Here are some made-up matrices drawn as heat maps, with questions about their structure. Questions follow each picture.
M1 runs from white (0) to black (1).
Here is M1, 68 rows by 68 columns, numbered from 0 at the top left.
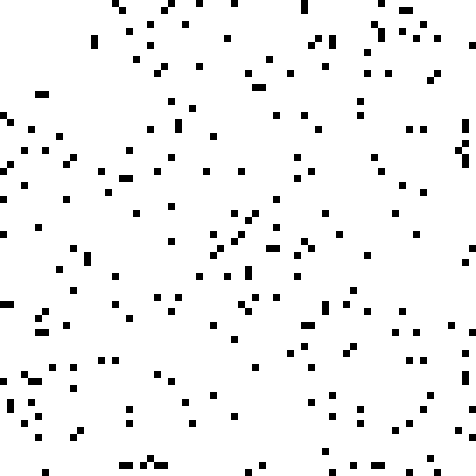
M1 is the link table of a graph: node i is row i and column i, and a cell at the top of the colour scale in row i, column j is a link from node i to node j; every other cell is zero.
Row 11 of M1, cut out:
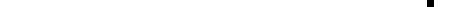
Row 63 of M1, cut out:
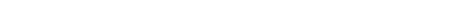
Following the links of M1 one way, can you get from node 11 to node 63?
no
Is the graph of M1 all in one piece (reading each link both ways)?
no
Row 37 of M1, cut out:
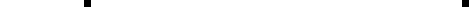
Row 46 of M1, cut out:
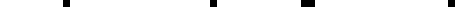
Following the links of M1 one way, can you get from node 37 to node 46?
yes
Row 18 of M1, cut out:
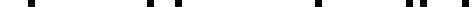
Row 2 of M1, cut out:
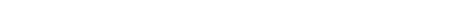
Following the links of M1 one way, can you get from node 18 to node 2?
no
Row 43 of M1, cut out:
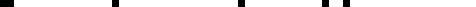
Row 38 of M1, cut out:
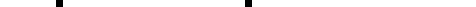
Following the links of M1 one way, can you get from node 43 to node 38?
yes
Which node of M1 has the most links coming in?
node 66
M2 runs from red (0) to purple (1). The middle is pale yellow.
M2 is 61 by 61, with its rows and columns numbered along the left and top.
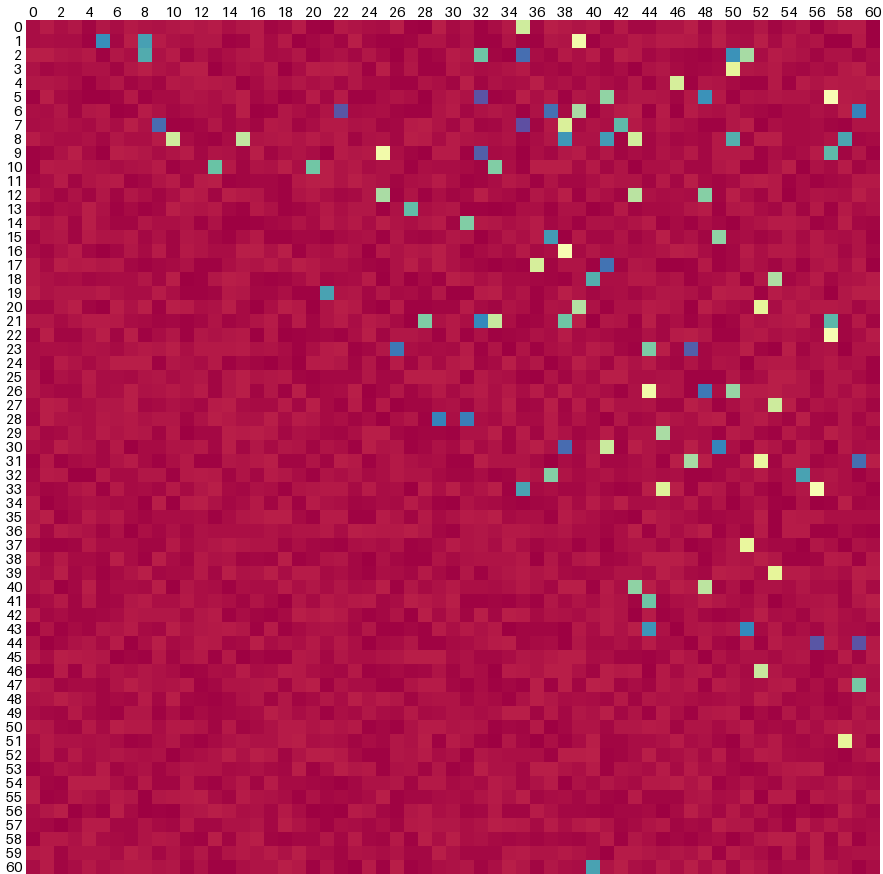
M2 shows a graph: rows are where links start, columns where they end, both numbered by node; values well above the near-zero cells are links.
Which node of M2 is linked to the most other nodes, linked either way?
node 8
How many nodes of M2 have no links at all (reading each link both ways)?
4
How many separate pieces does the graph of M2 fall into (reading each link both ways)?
5
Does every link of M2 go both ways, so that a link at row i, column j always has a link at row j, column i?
no
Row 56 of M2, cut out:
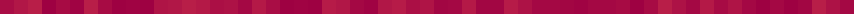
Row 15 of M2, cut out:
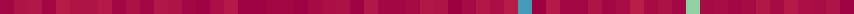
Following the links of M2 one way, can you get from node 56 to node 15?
no
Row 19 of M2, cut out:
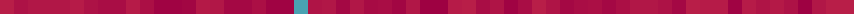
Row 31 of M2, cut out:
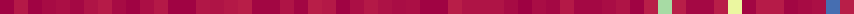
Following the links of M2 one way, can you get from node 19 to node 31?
yes
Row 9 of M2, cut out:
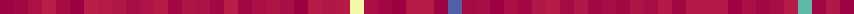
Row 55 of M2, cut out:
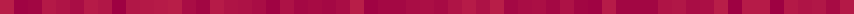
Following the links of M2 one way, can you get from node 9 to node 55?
yes
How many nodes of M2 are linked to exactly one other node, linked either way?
10
